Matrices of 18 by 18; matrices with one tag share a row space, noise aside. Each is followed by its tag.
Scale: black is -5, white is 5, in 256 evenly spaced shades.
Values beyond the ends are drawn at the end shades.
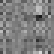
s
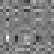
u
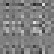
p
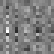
u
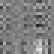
s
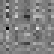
u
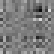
s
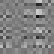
s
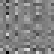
u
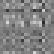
p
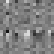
u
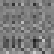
p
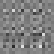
p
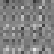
p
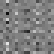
u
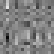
u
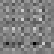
p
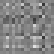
p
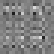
p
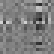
s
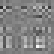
s
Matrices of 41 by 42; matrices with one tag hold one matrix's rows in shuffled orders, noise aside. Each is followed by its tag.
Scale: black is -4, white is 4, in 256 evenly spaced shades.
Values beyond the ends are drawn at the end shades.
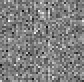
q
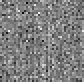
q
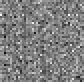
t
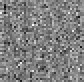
t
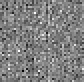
q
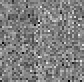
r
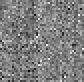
r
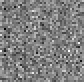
t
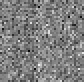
r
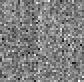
r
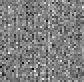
q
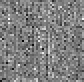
q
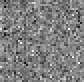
t
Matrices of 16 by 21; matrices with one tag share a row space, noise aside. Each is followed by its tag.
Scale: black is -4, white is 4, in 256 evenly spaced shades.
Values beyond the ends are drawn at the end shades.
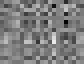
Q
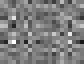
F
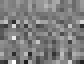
F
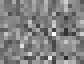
Q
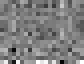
F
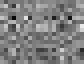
F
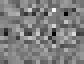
Q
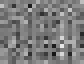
F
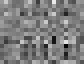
Q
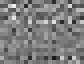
F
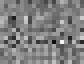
F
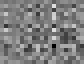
Q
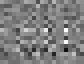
Q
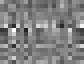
F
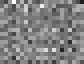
F
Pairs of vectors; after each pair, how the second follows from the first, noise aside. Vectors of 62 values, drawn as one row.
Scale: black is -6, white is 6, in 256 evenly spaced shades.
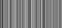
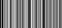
scaled up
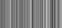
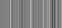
partly zeroed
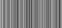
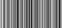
scaled up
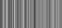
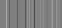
partly zeroed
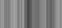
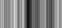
scaled up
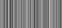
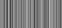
copied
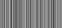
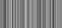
sign-scrambled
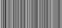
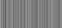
shrunk
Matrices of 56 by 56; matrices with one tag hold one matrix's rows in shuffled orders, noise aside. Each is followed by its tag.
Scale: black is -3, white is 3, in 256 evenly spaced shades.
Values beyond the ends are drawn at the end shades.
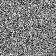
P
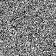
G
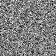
P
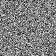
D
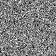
D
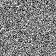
D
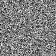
P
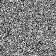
P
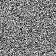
G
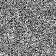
G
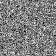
G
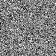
P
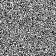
P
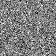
D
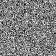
G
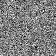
G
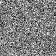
G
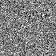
D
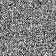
P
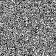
G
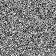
P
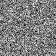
G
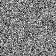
P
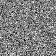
G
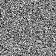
P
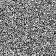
G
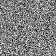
D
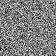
P
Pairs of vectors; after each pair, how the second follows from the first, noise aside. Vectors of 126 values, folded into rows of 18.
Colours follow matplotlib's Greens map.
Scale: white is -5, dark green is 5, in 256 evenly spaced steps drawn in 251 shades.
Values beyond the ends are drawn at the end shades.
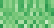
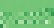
partly zeroed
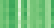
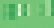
partly zeroed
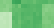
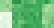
scaled up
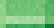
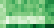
scaled up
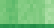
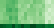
scaled up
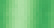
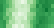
scaled up
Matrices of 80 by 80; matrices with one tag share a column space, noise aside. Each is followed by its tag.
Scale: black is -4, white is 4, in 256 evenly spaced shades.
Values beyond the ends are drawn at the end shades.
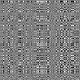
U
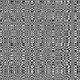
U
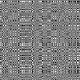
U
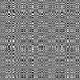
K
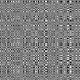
U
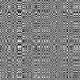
K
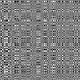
U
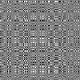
U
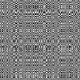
K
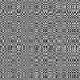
K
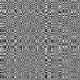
K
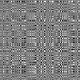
U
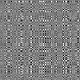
U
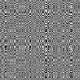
K
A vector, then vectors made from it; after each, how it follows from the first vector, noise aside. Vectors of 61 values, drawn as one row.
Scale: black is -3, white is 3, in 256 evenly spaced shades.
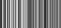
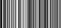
copied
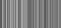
shrunk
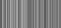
shrunk
